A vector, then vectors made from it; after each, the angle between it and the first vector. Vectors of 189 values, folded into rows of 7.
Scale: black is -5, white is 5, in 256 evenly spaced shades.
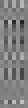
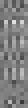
nearly opposite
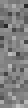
orthogonal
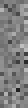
orthogonal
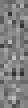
partly aligned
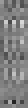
nearly opposite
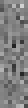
partly aligned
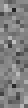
orthogonal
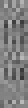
nearly parallel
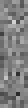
partly opposed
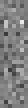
partly opposed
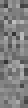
partly opposed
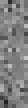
orthogonal
